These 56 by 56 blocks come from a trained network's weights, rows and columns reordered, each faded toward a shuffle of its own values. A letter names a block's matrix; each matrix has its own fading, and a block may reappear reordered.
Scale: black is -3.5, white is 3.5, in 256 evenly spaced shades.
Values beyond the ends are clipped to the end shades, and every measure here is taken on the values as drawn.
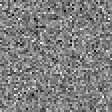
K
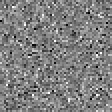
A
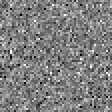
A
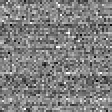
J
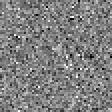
K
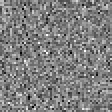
K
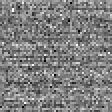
J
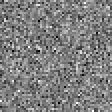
K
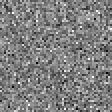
K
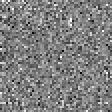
A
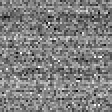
J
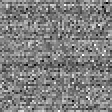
J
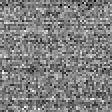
J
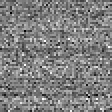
J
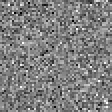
K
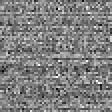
J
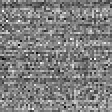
J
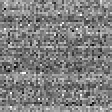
J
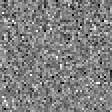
A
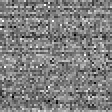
J
